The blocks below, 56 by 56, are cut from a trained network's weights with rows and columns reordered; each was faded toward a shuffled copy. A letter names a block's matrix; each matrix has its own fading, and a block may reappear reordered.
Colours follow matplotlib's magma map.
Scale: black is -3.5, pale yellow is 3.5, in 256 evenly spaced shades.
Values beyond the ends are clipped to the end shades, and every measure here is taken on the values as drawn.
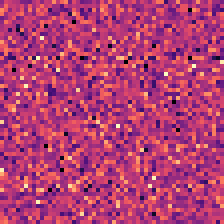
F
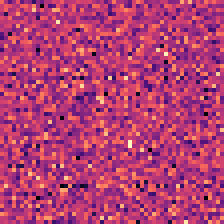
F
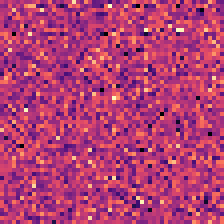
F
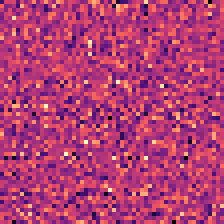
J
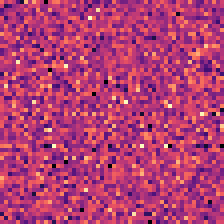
F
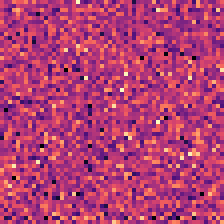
F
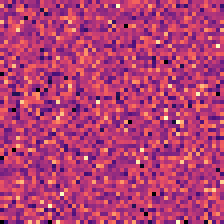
F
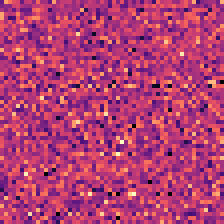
F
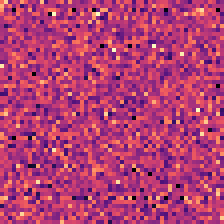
F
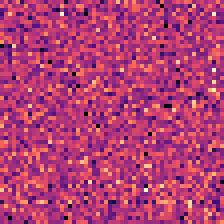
F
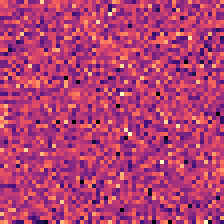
F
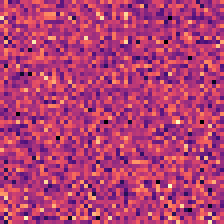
J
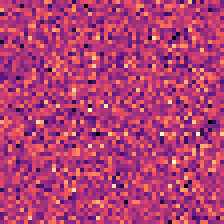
J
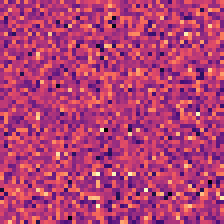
J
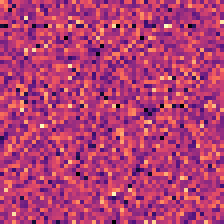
F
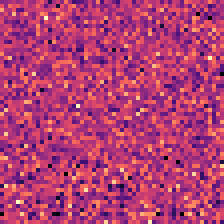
F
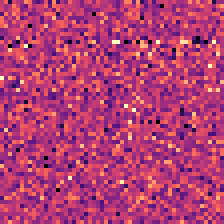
F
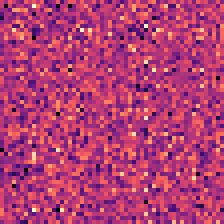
J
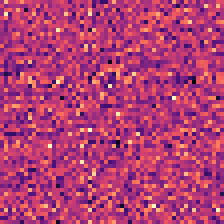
J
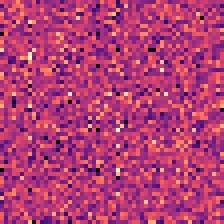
J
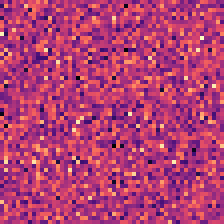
J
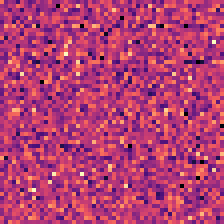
F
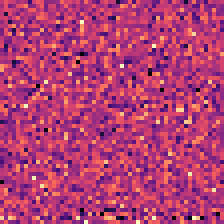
F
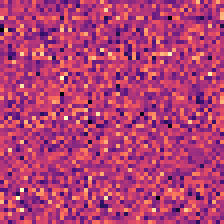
J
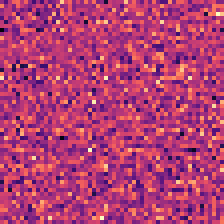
J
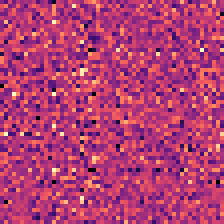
J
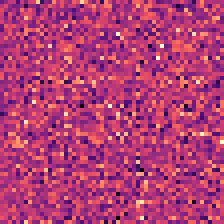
J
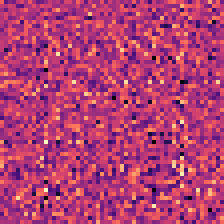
J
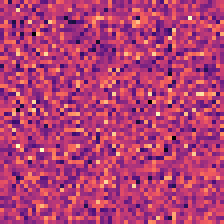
J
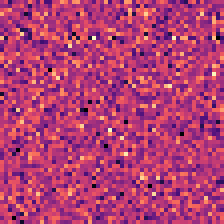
F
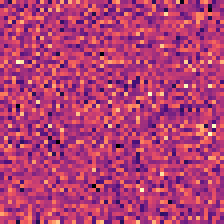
J
